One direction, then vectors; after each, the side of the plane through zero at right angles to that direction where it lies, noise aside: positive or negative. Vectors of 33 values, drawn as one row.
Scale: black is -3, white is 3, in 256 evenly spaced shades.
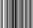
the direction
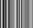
negative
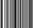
positive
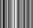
negative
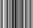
positive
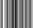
positive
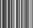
negative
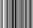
positive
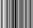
positive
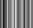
negative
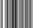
positive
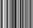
positive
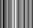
negative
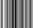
positive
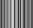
negative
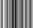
positive
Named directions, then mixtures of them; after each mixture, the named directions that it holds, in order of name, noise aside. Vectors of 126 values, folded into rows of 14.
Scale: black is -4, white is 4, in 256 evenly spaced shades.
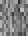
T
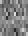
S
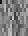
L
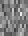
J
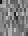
L, S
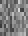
T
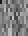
L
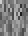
J, L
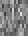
J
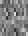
S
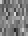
S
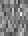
J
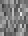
J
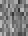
T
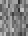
T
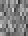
J, T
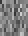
J, L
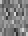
S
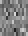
S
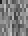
L
